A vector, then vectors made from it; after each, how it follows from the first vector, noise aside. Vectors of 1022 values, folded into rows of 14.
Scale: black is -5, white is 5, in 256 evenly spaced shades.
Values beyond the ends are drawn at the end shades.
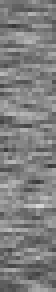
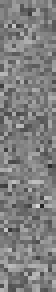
sign-scrambled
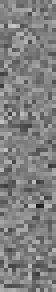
sign-scrambled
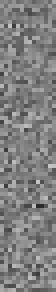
sign-scrambled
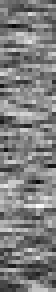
scaled up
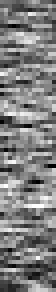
scaled up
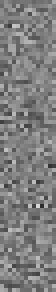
sign-scrambled
